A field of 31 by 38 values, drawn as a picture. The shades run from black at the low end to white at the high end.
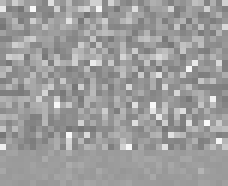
No overall slope runs across the table. No row or column stands out. The grain is fine, like static. The values are skewed, with a long tail toward high values. Neither half mirrors the other. The bottom part is calmer, past a seam about 80% of the way down.
